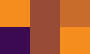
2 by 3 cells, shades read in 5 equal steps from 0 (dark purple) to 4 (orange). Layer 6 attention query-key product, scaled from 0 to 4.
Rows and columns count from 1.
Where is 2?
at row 1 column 2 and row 2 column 2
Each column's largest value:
4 2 4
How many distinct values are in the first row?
3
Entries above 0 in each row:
3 2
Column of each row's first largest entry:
1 3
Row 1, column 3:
3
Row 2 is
0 2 4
